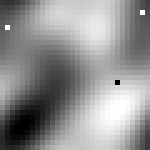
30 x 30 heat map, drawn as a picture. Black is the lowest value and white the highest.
The bottom left is the ninth with the lowest average. The top middle is the calmest part. Three lone cells stand out: two far higher and one far lower than their neighbours.
